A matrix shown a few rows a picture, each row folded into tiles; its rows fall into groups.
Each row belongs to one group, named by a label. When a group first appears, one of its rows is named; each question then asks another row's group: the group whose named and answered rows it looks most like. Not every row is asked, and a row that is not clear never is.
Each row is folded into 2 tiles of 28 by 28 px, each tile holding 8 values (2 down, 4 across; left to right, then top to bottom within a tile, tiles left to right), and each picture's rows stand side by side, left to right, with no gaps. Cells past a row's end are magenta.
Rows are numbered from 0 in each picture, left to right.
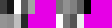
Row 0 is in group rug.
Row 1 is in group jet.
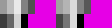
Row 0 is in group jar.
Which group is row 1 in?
jar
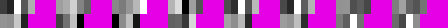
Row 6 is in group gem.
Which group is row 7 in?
gem
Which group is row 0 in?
rug
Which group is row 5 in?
rug
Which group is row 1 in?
jar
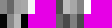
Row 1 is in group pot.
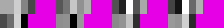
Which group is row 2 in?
rug
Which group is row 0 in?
jar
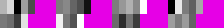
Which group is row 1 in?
jet
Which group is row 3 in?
pot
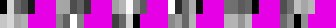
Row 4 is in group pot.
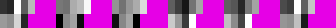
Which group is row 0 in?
rug
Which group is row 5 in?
rug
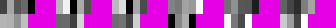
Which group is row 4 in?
jet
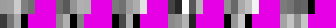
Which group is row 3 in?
rug
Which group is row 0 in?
jar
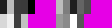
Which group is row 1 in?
gem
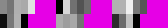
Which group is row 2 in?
jar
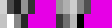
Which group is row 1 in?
jar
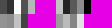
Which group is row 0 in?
rug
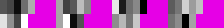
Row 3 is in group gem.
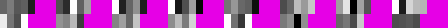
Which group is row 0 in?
jet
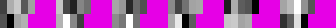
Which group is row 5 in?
jar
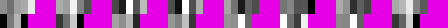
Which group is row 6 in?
gem
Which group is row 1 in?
jar
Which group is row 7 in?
jar
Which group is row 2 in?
rug
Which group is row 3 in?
rug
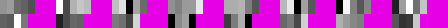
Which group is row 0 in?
gem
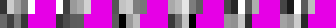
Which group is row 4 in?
rug
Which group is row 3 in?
jar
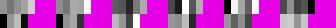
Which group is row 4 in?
pot
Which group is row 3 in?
rug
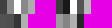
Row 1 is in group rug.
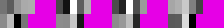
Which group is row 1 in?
rug
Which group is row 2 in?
rug
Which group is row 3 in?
jar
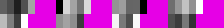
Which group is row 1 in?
pot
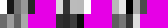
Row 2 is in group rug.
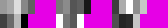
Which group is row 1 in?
jet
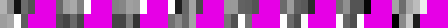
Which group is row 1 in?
pot
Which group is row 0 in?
gem
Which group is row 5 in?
jet
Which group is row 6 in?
jet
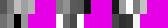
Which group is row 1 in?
jet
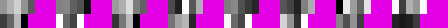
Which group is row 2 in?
jar
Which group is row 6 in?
pot
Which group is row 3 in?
rug
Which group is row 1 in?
jet
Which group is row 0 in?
jar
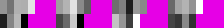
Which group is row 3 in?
pot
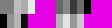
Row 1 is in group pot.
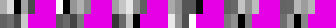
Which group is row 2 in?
jar
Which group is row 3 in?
jet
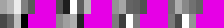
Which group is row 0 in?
jar
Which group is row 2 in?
gem
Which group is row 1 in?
rug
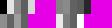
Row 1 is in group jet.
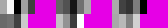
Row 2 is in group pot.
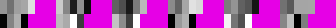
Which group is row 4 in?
jet
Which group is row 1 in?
gem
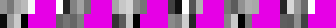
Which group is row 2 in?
jar
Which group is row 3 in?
rug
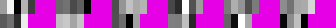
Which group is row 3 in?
rug
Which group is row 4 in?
gem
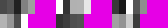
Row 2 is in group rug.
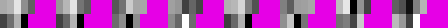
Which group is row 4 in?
jar
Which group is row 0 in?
jar
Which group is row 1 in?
jar
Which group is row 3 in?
gem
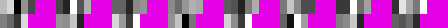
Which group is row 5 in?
gem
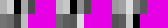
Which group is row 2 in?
jar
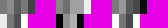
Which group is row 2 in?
jet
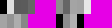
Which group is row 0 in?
pot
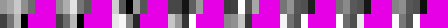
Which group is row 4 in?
rug
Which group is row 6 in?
jet
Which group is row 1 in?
jar
